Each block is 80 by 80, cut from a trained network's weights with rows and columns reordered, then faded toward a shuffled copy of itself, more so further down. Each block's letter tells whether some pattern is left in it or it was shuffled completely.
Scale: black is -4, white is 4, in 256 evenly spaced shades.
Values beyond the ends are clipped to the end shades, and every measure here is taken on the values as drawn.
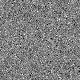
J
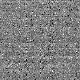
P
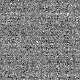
P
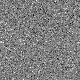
J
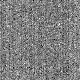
P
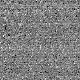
P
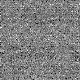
P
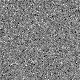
J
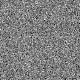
J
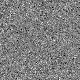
J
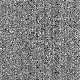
P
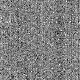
P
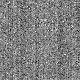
P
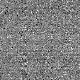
P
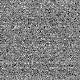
P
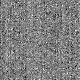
P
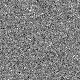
J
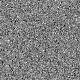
J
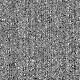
P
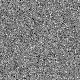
J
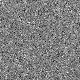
J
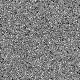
J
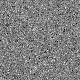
J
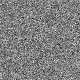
J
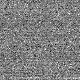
P
